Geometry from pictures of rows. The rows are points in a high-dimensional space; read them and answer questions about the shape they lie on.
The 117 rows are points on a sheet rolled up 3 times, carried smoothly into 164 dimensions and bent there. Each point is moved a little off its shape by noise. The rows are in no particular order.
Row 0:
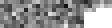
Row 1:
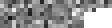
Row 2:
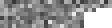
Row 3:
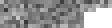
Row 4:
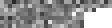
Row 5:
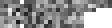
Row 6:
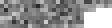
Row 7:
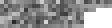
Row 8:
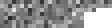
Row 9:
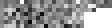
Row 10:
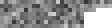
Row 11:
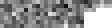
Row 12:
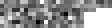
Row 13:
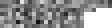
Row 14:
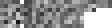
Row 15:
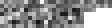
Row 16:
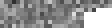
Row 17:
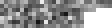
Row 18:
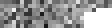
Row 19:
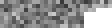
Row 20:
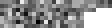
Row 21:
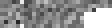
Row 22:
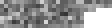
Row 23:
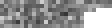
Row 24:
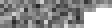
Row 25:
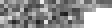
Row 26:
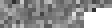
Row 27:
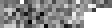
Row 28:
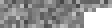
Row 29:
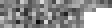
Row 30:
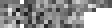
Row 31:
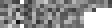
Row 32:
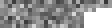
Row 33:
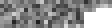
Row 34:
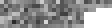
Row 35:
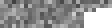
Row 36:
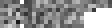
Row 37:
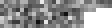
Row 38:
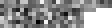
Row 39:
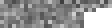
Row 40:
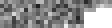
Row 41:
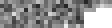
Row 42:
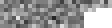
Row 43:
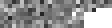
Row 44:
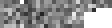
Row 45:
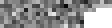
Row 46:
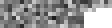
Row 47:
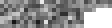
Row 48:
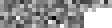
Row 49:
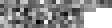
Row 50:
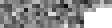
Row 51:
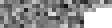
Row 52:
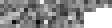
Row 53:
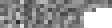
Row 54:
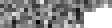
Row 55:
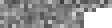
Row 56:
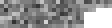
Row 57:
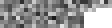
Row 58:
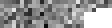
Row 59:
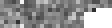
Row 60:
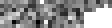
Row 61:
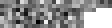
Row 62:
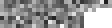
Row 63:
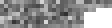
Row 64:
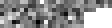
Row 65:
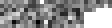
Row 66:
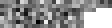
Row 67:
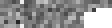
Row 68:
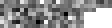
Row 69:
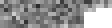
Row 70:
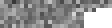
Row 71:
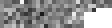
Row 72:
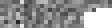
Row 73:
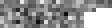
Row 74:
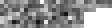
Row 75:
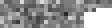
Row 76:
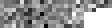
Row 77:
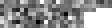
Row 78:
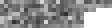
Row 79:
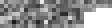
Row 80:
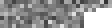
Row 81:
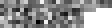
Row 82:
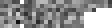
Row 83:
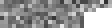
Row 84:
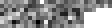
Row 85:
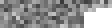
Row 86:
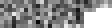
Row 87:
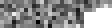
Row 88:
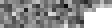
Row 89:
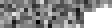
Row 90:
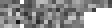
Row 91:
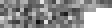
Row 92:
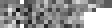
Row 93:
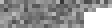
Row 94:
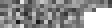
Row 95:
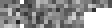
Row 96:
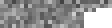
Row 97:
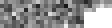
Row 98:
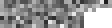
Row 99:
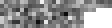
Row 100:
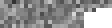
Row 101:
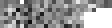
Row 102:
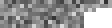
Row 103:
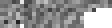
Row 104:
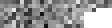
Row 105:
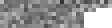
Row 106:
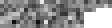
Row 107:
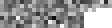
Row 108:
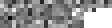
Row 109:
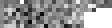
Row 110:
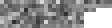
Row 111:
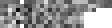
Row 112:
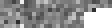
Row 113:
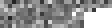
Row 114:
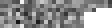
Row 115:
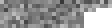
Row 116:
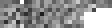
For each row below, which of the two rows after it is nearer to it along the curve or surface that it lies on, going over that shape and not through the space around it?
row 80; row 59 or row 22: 22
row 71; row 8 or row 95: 95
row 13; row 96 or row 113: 113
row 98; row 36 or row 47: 47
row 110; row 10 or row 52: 10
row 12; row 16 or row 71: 71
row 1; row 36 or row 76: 76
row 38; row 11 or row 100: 11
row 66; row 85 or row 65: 65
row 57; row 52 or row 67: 52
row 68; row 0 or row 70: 0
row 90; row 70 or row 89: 70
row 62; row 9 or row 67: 9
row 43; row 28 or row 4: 4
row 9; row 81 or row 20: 20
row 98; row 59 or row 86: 86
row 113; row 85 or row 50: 85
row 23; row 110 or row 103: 110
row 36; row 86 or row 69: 69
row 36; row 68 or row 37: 37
